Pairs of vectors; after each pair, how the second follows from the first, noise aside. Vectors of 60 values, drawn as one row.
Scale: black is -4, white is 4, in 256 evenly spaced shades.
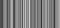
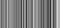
shuffled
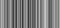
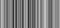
copied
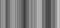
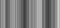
copied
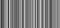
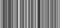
shuffled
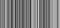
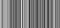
reversed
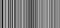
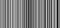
reversed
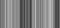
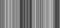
copied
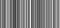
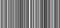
reversed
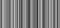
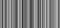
reversed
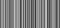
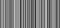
copied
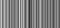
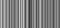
copied
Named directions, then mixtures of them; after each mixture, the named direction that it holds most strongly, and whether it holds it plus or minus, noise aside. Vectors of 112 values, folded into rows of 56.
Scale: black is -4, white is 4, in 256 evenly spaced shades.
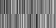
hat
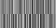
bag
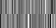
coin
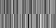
bag, minus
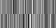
bag, minus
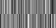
coin, plus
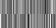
coin, minus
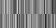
hat, minus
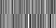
coin, plus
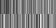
bag, minus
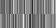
bag, plus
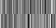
coin, minus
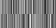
coin, minus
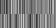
hat, plus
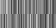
hat, minus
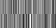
hat, minus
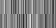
hat, minus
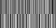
bag, minus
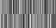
coin, minus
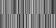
bag, minus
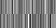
coin, plus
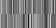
coin, minus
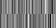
coin, plus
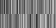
hat, plus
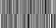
coin, minus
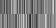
hat, plus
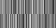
bag, minus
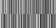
hat, minus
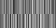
bag, minus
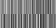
bag, plus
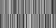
bag, minus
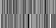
coin, minus
